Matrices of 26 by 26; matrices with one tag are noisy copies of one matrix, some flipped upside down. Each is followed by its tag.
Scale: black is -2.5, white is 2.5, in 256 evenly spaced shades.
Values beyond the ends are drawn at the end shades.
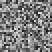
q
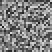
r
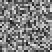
r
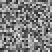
q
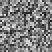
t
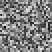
t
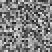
q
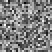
q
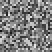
t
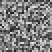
r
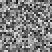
q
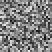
t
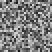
q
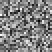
t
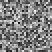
q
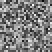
q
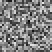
r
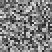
t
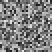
q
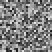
q
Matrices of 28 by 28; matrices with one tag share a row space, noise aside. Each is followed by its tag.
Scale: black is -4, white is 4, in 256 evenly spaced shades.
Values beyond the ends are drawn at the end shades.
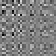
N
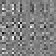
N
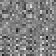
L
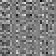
L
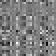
L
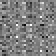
L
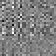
N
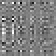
N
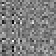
N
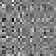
N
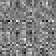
L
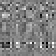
L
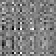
N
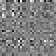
N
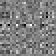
L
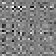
N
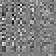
N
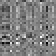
L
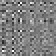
N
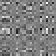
L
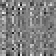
N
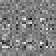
L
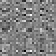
L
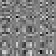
L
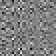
N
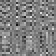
L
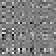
N
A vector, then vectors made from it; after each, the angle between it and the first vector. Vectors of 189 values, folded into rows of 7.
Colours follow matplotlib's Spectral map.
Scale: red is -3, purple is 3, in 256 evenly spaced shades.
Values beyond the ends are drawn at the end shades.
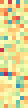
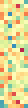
orthogonal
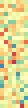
orthogonal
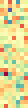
nearly parallel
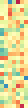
partly opposed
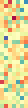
partly aligned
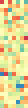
nearly parallel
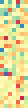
nearly opposite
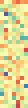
partly opposed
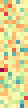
partly aligned
